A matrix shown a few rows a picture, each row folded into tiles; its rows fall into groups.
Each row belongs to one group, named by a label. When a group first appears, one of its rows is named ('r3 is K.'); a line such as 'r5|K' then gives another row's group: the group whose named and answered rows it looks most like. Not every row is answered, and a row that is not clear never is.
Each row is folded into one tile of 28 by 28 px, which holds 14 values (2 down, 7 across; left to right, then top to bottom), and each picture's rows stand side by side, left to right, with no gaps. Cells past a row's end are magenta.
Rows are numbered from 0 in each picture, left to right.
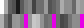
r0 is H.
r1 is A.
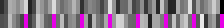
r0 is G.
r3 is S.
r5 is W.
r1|G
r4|A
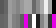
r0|G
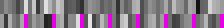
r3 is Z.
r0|S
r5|G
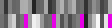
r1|A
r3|G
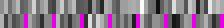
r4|G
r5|H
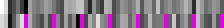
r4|G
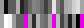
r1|S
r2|G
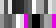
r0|H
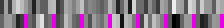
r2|G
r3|S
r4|W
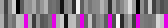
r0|H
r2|W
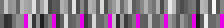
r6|H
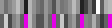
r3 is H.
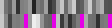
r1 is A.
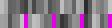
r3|G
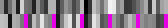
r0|W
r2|G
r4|H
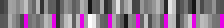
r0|G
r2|G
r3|A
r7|A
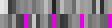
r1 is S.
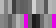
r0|H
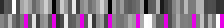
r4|H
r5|A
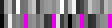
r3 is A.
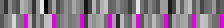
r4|S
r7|A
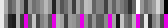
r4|S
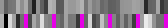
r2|G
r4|G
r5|A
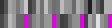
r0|G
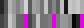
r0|G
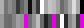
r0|H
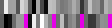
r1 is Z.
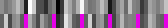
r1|H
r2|G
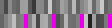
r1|W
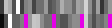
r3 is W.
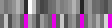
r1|H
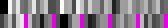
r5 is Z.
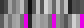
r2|H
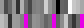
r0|W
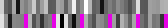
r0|W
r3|H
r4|S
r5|G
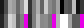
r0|G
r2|A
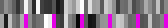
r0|S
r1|H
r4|A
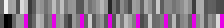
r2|Z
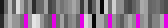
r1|A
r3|W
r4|H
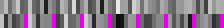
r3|W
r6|G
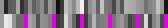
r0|A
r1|W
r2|G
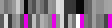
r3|G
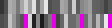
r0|G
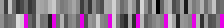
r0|H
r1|G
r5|H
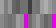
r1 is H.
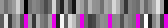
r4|H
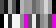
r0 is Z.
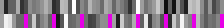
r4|S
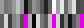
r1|S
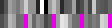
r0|G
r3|H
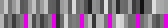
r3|W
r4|A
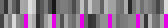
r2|S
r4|H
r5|S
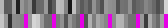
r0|W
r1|A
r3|Z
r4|A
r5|S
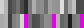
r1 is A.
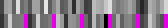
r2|W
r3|G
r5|G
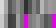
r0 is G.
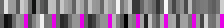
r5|S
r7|S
